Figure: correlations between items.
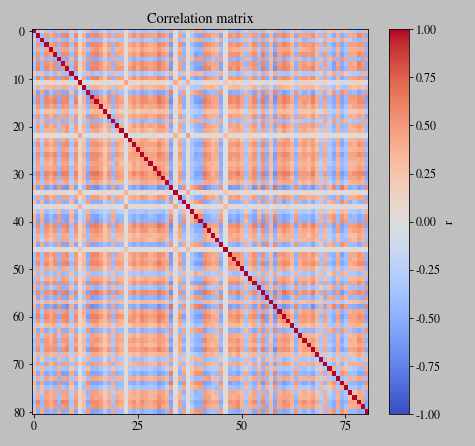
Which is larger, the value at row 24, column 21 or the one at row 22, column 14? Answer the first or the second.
the first
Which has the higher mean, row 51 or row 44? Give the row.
44
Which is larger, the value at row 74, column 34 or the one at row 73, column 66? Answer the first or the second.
the second
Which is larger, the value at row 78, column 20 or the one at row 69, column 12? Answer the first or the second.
the first
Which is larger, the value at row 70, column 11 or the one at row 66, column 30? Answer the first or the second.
the second
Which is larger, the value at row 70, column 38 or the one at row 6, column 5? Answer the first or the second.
the first
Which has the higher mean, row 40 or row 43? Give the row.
43
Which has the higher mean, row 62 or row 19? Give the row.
62
